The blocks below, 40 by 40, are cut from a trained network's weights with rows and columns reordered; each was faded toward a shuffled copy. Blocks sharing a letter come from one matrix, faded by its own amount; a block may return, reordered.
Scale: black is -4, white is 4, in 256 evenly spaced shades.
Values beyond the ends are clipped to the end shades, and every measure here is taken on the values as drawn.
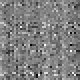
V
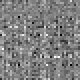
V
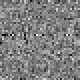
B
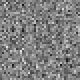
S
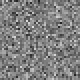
S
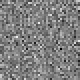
S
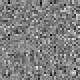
S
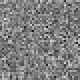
S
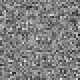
S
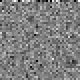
B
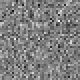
B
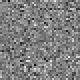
S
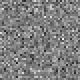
S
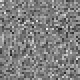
S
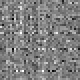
V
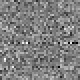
B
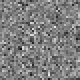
S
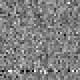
B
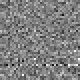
B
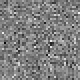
S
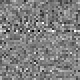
B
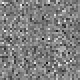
S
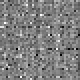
V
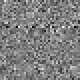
B
